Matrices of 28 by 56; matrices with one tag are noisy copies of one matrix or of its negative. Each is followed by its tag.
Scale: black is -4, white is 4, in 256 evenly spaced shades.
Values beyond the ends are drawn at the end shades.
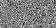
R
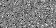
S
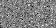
S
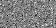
S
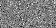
R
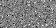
S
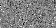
R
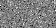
R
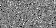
R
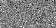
R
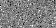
R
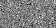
R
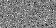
S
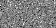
R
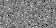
S
